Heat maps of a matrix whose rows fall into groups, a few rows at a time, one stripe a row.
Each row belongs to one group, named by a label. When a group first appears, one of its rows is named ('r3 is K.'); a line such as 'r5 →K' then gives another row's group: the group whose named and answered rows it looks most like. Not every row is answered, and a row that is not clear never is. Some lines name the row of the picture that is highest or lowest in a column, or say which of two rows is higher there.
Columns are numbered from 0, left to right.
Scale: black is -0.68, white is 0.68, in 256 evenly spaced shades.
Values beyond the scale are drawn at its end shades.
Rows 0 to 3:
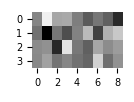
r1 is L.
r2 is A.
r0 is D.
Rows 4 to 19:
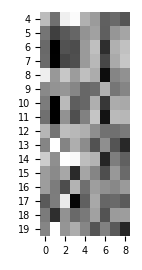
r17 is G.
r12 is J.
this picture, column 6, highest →9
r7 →L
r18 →L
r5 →L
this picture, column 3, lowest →17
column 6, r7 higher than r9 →No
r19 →D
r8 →J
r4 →J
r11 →L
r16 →A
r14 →J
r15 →G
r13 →D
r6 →L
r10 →L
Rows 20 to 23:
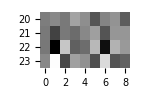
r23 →D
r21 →L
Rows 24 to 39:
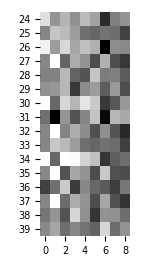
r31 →L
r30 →J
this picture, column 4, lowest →28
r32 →D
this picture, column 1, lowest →31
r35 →D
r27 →D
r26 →J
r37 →D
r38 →A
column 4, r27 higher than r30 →No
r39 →D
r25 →D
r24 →J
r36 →G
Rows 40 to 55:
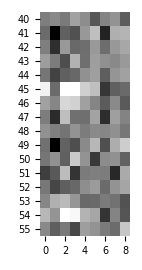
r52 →L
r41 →L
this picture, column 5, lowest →50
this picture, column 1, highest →53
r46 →J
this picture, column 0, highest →45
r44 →L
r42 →L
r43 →A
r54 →J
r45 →J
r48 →A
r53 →D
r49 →L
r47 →L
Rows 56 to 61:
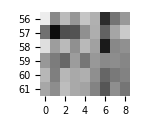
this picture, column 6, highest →59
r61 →J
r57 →L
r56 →J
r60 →J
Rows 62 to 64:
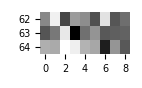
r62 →D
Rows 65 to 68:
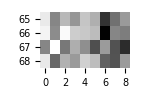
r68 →J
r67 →D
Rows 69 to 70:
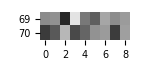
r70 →G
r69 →A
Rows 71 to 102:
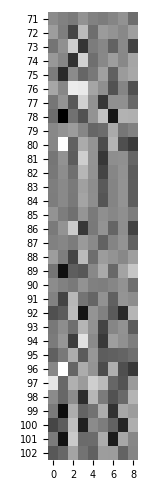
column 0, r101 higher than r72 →No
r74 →A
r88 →A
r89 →L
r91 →L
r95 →G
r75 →L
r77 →A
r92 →G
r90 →A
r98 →G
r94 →A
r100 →G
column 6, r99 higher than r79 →No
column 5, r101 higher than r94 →Yes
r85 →A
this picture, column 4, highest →97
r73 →G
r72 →A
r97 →J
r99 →L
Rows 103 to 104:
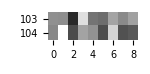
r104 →D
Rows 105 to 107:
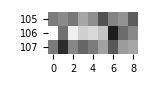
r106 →J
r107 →L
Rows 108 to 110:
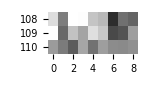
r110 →A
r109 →J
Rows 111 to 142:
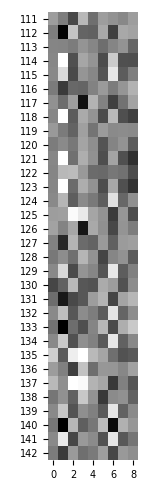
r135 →J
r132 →D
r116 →L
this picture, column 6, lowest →140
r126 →G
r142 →L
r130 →G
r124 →D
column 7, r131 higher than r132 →Yes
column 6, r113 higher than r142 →Yes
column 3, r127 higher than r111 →No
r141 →D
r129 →D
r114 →D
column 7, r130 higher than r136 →No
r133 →L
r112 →L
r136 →A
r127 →L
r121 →D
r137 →J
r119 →A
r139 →D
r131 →L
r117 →G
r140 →L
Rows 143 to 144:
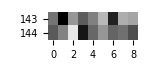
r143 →L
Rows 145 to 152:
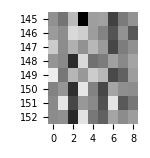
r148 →A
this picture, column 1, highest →151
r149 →J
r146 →J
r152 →A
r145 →G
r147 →J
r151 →D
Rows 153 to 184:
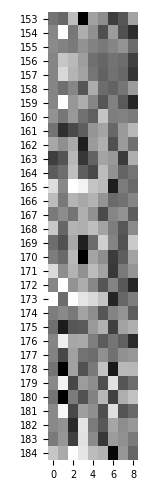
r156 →D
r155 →A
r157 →D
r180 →L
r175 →L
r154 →D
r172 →D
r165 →J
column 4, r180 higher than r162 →No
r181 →D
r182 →A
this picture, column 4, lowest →164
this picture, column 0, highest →173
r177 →L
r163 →G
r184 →J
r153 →G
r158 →G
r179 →D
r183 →A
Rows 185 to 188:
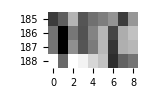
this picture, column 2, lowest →186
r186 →L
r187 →L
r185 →G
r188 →J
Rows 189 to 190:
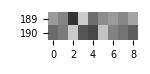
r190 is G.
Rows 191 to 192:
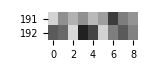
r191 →J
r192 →G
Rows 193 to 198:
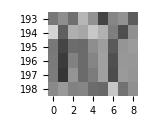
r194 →J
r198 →D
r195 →L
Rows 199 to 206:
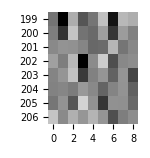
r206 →J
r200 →L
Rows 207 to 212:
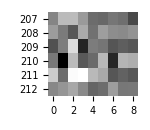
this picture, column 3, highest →211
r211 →J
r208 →A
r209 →G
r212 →D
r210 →L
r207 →D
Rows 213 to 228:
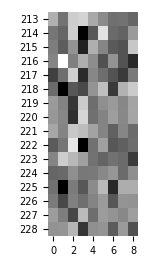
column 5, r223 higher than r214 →No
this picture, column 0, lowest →217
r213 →J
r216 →D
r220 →A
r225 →L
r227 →A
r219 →A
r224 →G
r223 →D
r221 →J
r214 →G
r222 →G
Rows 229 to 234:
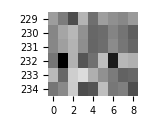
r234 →G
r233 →J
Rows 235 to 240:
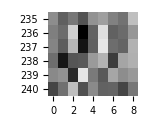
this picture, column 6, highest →239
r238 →L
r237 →G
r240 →G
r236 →G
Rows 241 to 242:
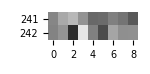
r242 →A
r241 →D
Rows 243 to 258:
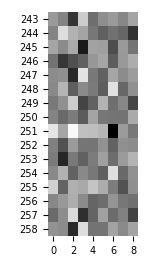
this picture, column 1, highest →244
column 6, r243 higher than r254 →No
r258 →A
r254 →D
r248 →D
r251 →J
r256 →D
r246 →L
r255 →J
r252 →L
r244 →D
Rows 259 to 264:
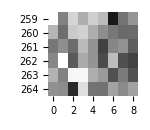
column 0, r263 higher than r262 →Yes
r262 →D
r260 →J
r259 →J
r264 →A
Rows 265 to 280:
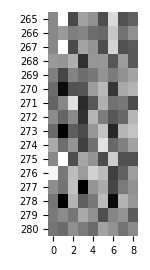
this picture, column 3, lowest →277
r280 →G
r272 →G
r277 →G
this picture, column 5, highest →274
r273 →L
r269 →L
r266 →D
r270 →L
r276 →J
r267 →D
